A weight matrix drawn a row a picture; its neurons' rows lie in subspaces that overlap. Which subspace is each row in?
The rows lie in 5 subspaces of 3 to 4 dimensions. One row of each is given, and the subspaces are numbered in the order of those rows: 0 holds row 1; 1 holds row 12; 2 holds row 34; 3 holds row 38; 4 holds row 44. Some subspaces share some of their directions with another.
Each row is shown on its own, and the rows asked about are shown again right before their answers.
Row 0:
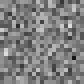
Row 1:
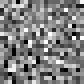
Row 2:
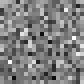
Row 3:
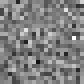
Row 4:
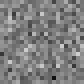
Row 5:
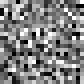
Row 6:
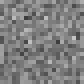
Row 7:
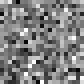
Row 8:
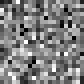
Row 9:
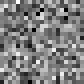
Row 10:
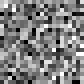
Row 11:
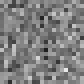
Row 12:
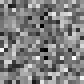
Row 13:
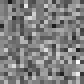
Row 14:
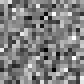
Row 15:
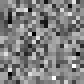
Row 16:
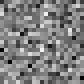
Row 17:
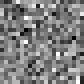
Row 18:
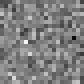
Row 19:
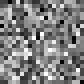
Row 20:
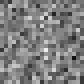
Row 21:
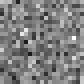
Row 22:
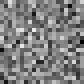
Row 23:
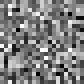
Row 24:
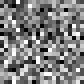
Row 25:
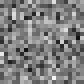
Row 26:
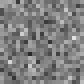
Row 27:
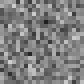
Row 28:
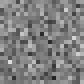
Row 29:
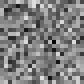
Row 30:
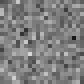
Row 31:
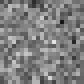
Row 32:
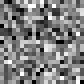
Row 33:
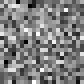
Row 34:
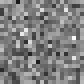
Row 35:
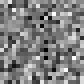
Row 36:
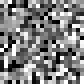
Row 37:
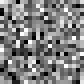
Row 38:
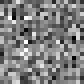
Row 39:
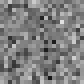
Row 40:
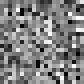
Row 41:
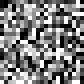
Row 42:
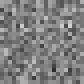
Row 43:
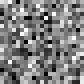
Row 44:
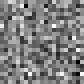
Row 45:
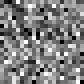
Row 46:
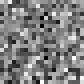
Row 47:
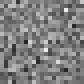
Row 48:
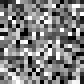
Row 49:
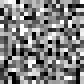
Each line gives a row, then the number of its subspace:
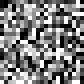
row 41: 2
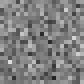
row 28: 3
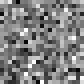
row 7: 4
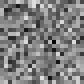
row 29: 1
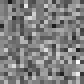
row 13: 4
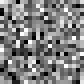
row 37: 4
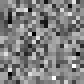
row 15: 3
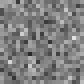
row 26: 3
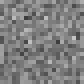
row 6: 3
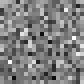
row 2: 3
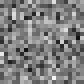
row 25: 3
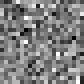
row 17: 1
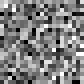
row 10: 2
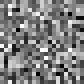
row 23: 0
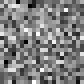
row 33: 1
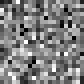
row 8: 2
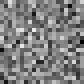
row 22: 4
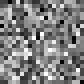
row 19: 1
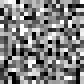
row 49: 4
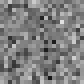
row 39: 1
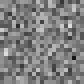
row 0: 2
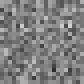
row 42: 2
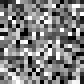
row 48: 2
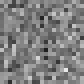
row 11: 4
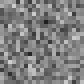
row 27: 3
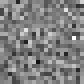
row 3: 0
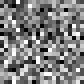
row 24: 1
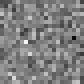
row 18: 2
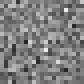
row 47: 4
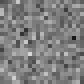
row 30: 4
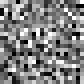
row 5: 0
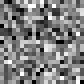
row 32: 1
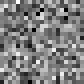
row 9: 2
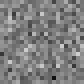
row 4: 3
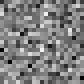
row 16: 1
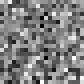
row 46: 4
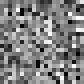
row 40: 0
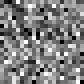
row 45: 1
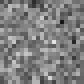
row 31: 1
